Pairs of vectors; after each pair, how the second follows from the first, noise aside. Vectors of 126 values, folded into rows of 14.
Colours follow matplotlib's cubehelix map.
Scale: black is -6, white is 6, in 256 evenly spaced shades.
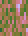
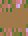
partly zeroed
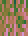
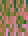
copied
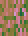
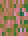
copied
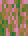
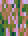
scaled up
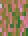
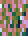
scaled up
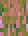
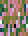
scaled up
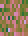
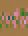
partly zeroed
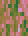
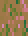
partly zeroed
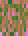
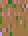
partly zeroed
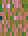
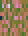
copied
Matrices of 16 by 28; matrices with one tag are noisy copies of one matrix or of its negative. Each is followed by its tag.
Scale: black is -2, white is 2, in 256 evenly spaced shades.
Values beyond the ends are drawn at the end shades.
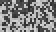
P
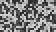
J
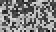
P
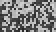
P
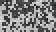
P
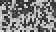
P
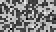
J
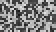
J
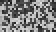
P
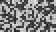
J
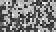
P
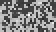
P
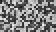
J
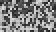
P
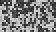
P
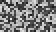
J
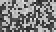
P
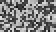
J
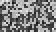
P
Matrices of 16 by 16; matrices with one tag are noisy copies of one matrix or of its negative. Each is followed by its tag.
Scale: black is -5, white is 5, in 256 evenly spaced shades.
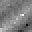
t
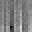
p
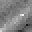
t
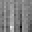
p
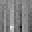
p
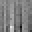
p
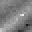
t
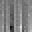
p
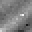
t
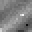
t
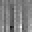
p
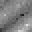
t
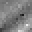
t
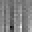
p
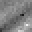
t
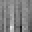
p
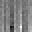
p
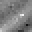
t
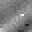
t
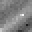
t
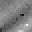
t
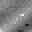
t
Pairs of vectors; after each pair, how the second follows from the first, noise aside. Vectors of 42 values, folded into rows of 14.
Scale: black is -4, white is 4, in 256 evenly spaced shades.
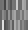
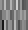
sign-scrambled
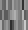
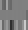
partly zeroed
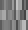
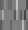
partly zeroed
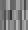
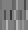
partly zeroed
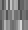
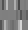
partly zeroed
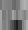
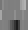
partly zeroed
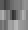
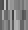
sign-scrambled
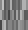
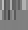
partly zeroed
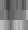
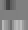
partly zeroed
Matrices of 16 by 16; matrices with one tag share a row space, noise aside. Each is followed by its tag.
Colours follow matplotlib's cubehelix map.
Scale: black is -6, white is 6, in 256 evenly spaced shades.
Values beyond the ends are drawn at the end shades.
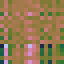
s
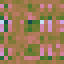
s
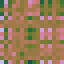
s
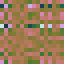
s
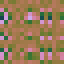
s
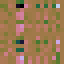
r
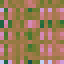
s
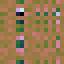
r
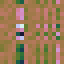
r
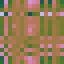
s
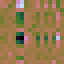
r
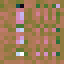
r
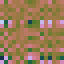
s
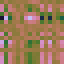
s
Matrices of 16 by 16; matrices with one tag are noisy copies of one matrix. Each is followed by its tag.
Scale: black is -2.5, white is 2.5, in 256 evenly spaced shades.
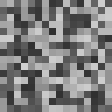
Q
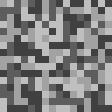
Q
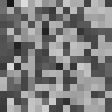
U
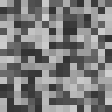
Q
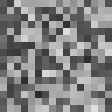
U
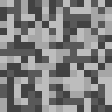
Q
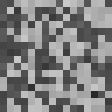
U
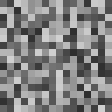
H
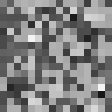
U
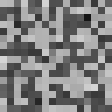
Q
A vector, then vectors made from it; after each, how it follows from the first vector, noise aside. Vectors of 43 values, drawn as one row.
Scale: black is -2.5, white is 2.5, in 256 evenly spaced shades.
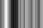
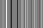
partly zeroed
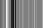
partly zeroed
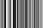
sign-scrambled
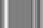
partly zeroed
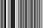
sign-scrambled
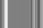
partly zeroed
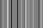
partly zeroed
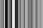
sign-scrambled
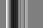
partly zeroed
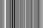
partly zeroed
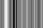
partly zeroed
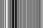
partly zeroed
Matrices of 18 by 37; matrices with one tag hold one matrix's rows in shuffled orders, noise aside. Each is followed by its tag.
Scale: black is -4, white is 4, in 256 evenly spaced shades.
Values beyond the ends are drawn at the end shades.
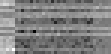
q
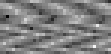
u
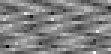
u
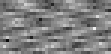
u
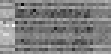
q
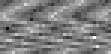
u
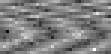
u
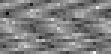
u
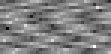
u
